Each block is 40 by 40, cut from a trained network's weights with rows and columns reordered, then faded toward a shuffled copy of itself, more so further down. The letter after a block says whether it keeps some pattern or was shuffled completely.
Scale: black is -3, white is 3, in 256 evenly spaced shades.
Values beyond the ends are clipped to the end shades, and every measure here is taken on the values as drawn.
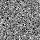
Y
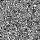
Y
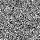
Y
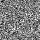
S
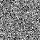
S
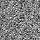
S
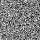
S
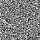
S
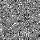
S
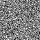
Y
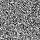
Y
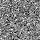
S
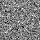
Y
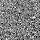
S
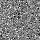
Y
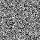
S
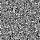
S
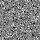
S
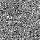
S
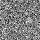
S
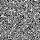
Y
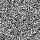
Y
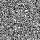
S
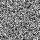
Y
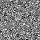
S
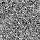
S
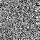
S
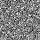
Y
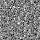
S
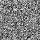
S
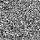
S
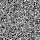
Y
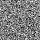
Y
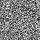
S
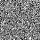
S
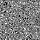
S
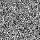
Y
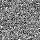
Y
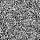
S
